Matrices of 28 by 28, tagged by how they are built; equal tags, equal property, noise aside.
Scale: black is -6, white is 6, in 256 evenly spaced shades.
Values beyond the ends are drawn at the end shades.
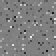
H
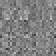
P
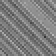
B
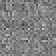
P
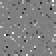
H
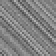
B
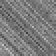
B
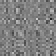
P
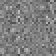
P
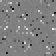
H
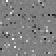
H
